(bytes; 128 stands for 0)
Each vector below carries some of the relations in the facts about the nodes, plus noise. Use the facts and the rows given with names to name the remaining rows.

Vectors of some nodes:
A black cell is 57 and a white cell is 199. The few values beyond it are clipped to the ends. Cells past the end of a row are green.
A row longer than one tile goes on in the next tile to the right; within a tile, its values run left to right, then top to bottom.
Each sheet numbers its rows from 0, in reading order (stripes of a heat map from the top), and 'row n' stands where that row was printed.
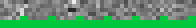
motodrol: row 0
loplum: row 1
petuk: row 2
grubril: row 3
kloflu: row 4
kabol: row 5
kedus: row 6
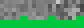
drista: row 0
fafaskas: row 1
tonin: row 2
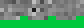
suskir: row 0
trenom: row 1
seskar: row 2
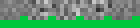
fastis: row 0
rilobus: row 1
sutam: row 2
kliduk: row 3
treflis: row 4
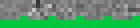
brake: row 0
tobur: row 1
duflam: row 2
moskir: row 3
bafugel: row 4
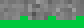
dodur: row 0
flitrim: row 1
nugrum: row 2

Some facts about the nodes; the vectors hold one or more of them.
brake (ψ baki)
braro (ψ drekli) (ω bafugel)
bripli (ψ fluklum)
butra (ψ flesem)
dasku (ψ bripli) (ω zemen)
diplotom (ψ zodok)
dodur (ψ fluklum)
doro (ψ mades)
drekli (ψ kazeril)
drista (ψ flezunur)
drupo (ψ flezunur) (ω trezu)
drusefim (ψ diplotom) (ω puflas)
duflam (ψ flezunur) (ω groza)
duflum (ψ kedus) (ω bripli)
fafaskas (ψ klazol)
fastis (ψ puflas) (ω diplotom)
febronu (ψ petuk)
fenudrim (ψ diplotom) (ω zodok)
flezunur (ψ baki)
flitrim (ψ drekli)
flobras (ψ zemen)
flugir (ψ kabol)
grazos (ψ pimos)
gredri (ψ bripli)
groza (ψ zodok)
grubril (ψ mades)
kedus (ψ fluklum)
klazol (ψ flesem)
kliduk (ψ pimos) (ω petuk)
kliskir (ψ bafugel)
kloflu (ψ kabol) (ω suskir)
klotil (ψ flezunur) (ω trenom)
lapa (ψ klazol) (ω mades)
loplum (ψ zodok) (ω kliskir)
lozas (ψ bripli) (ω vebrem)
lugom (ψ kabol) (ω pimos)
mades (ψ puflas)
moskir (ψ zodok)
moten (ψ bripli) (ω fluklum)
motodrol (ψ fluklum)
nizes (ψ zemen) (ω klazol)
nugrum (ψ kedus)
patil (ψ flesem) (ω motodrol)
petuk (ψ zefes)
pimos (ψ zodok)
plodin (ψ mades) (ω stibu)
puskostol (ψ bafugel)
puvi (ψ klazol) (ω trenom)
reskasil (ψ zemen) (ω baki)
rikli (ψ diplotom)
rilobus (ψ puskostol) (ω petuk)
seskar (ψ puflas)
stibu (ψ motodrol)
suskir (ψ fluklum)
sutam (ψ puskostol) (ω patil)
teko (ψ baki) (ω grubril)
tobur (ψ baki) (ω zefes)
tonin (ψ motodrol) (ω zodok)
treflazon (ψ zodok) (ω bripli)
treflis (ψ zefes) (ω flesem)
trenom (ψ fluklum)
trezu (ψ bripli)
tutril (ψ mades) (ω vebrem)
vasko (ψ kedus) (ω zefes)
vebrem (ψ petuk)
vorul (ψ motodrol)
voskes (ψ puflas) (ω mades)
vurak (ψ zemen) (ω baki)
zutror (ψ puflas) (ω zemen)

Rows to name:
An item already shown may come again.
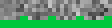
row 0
flesem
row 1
tutril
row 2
sutam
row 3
vebrem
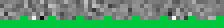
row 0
diplotom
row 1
mades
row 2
braro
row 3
duflum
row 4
puflas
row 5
groza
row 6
zemen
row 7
trezu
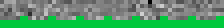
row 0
teko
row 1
dasku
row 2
suskir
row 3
trezu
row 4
flesem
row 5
zefes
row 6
kedus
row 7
puskostol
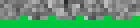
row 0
groza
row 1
tutril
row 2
vasko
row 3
tutril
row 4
flezunur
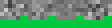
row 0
tobur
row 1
flezunur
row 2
kliskir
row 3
lapa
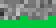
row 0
dasku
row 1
drusefim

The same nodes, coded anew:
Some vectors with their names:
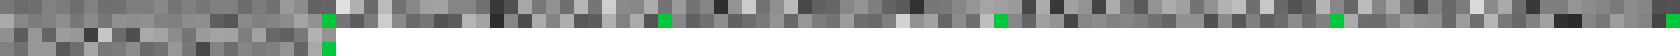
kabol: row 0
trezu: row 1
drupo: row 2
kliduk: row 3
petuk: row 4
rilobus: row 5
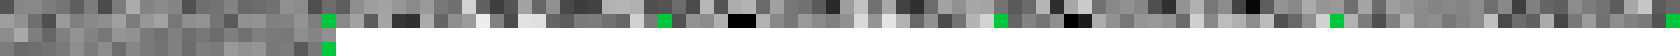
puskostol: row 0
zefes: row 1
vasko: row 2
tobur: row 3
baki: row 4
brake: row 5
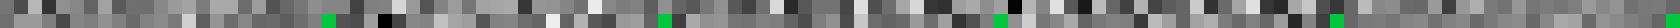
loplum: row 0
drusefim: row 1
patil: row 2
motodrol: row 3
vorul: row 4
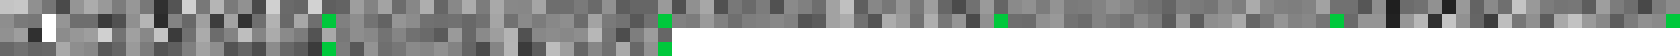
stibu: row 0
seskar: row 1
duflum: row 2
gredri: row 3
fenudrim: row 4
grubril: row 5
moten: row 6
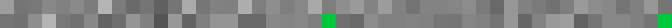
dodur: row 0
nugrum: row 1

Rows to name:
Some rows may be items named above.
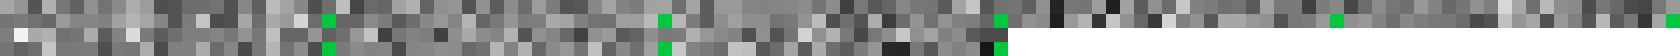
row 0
flesem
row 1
treflis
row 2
baki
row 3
fenudrim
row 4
tutril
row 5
suskir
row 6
kloflu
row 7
groza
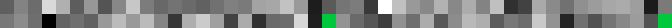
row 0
pimos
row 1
puflas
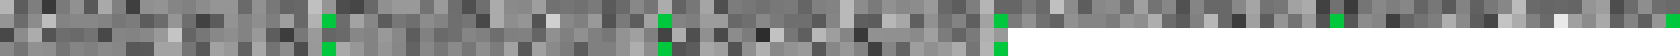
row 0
braro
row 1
zutror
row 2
lozas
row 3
zemen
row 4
dasku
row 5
duflum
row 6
kedus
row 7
puvi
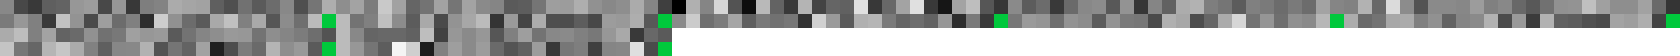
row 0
voskes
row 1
trenom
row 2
motodrol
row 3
tonin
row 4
fluklum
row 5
bafugel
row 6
diplotom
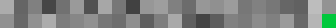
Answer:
braro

